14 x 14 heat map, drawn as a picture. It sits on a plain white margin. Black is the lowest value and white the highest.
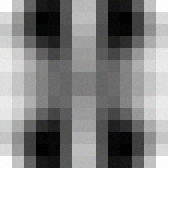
Histogram: flat. Mirror symmetry: left to right and top to bottom. Slope: none. Seam: none. Average level on the scale: 50%. Lone odd cells: none.
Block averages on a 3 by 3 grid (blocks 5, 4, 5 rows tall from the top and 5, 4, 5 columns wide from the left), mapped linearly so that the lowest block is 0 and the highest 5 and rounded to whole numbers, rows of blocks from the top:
0 2 0
5 1 5
0 2 0
